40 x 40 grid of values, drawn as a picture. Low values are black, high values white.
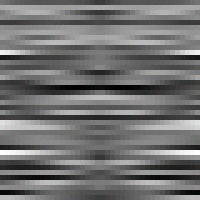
Grain: streaks across. Slope: none. Mirror symmetry: left to right. Histogram: bell-shaped.
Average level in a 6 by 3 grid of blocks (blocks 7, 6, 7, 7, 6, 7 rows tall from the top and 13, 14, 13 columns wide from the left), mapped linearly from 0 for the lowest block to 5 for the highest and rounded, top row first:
5 3 5
3 4 3
0 0 0
4 2 4
4 3 4
1 0 1
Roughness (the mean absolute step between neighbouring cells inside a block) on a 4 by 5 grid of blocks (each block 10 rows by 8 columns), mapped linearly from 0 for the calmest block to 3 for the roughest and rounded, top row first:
0 1 1 1 0
1 1 1 1 1
1 1 1 1 1
3 2 0 2 3
